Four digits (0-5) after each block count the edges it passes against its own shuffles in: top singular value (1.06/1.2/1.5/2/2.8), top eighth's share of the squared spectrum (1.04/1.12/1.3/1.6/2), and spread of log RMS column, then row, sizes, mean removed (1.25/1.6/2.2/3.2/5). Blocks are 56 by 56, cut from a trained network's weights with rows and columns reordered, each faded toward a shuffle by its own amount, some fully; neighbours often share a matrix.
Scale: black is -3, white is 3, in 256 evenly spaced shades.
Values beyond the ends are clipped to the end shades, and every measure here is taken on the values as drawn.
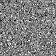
2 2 0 1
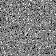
0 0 0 0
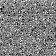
1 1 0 0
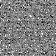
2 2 1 0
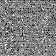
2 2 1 0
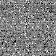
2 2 2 0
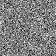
1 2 0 0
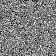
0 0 0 0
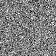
0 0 0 0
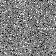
0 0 0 0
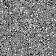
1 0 0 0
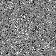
1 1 0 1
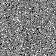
0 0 0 0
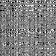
3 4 0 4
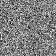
0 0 0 0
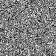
1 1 0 0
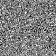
2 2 0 1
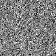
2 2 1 1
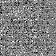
2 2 2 0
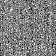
2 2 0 1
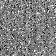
1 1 0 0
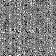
3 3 0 2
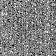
2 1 0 1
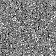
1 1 0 0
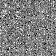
1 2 0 1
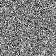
2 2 0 0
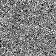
1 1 0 0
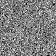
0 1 0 0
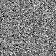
2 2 0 0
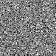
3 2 0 1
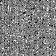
2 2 0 1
